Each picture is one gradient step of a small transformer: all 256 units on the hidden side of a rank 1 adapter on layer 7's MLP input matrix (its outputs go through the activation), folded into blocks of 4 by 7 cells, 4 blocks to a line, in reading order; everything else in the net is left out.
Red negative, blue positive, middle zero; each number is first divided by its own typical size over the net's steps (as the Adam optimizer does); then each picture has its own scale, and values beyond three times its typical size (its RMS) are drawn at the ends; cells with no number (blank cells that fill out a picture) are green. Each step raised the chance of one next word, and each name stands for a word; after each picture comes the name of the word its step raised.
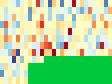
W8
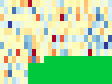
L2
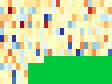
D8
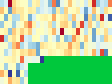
D8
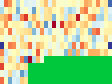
L2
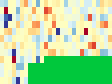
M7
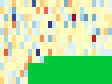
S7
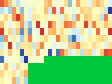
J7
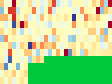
S7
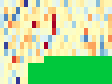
M7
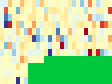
M7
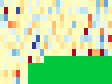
M7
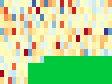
W8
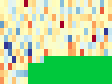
D8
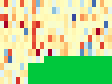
S7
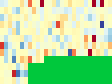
D8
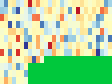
L2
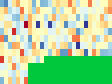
W8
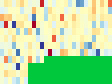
S7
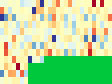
S7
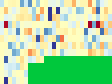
J7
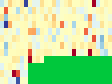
M7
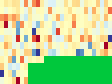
M7
